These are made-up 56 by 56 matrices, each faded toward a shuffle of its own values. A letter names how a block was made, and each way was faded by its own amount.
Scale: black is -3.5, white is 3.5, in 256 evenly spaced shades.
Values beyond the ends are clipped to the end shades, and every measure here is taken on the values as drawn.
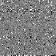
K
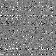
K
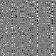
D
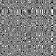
D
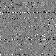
K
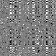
D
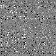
K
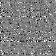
K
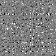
K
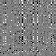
D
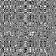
D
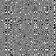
D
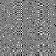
D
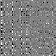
D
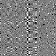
D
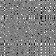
D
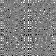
D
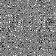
K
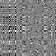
D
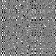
D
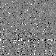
K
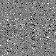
K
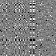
D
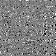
K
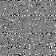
K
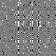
D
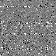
K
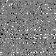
K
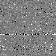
K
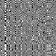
D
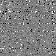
K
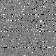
K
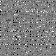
K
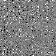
K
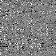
K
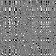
D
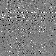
K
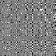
D
